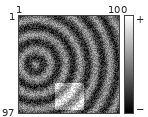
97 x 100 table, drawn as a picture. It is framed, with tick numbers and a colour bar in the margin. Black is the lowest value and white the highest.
Odd patch: higher, in the bottom middle. Rings: centred on the middle left. Ninth with the highest average: bottom middle. Average level on the scale: 40%.
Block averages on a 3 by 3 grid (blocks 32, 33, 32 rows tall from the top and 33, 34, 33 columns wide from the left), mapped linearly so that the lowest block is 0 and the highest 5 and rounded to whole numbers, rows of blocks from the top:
0 0 0 | 1 0 0 | 0 5 0
